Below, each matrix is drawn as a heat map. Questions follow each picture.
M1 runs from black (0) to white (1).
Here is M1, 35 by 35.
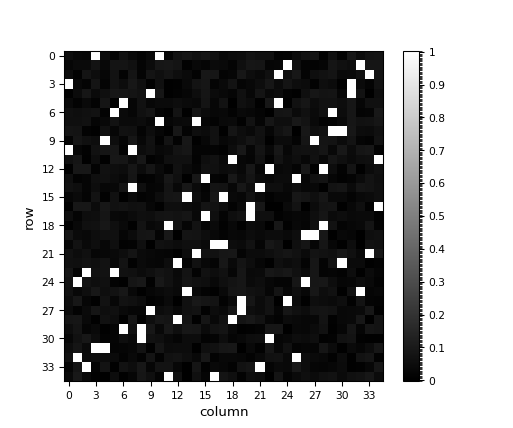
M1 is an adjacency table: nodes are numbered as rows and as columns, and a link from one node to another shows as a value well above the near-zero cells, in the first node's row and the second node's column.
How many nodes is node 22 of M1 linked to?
2
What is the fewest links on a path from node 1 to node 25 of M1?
2
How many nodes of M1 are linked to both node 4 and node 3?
1
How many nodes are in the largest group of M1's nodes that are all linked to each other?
2
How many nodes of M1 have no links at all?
0
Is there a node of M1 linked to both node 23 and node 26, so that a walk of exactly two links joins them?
no
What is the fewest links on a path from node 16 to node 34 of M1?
1
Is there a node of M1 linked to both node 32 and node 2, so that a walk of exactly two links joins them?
no
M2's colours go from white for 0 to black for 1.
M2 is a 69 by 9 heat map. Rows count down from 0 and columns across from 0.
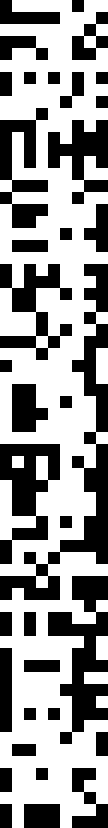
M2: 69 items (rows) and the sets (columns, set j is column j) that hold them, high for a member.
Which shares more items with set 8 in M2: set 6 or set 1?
set 1
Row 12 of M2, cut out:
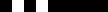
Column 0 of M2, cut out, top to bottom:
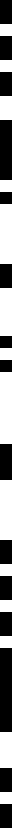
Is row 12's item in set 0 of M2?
yes
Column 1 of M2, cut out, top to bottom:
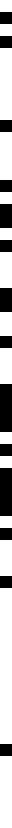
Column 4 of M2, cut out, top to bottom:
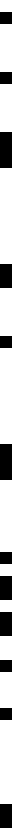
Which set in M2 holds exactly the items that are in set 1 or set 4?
2
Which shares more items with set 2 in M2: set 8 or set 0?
set 8
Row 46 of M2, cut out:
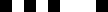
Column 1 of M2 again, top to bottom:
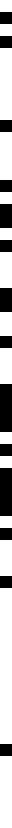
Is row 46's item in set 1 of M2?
no
